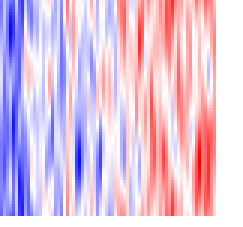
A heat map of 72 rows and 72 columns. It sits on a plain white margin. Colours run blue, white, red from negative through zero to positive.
Streaks run downward. The bottom right is the ninth with the highest average. Values rise toward the right.
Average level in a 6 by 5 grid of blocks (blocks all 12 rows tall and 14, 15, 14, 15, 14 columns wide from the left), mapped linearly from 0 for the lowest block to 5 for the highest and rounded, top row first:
02354
12344
12344
01245
01245
02345
